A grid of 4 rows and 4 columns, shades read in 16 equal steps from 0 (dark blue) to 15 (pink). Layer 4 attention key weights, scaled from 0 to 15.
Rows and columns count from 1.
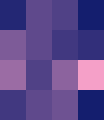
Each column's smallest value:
1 4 3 0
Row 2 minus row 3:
-2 1 -5 -13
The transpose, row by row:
1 7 9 3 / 5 5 4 5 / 4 3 8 6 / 0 2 15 0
